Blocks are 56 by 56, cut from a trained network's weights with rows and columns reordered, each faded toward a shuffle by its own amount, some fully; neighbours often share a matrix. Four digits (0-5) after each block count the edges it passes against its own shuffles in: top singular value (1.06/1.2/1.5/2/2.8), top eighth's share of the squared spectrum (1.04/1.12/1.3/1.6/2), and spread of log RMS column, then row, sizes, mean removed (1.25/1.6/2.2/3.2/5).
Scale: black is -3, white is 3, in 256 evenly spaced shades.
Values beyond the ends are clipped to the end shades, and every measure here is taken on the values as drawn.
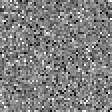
0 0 0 0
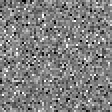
1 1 0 0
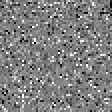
0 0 0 0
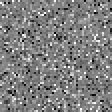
0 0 0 0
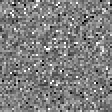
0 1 0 0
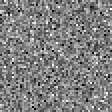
0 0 0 0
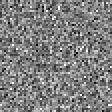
2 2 0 0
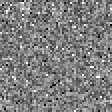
1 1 0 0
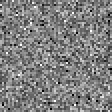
0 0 0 0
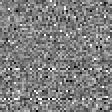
3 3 0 2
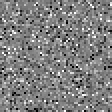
1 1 0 1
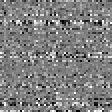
4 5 1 4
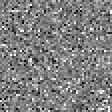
3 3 0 2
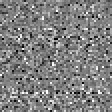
3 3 0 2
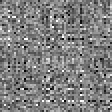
4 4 3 2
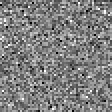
0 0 0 0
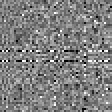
4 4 1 2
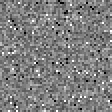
1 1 0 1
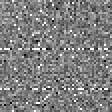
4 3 0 2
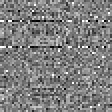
4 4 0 2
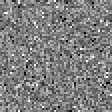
1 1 0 0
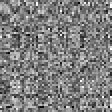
4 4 2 2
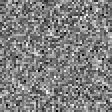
1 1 0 0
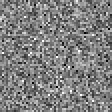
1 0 0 0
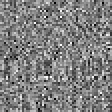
3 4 0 1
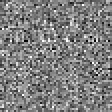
3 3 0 1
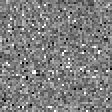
2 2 0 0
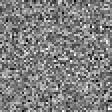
2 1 0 0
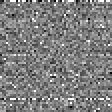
4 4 0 2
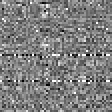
4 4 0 2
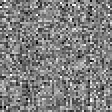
3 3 1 1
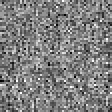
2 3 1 1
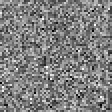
1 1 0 0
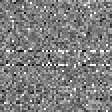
4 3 0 2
